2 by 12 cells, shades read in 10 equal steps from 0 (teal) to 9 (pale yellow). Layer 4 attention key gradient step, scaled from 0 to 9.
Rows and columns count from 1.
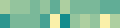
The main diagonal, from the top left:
6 4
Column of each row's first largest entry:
1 6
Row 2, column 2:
4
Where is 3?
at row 1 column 6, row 1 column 11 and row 1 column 12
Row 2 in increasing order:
0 1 2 4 4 4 5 5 6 6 9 9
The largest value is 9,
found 2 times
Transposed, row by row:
6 1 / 5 4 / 5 4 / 4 4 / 5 2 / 3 9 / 6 0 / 4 5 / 4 6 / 4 5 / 3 9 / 3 6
